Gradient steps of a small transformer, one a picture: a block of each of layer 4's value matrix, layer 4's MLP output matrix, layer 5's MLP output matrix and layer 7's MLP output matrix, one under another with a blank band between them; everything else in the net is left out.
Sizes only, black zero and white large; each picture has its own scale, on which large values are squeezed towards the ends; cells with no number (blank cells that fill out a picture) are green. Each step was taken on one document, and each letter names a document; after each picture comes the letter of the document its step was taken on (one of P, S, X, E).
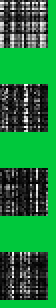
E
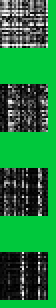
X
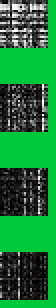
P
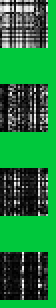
X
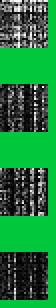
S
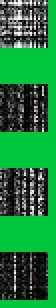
S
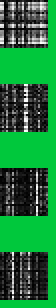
E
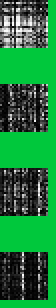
X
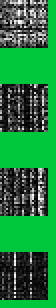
S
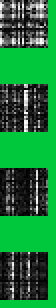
E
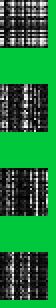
E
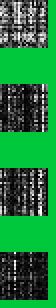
S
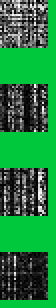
S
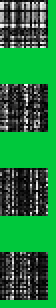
E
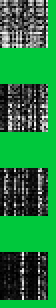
X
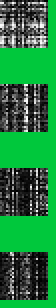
E
